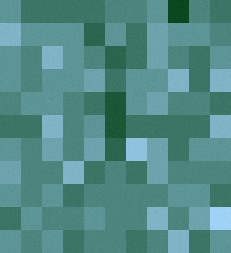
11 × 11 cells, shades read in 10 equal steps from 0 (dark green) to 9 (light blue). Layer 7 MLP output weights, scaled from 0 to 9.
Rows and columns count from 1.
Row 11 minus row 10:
2 -1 1 -1 -1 0 -1 -3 3 -3 -4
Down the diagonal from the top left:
5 5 7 5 3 1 8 6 5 6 5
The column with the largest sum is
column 8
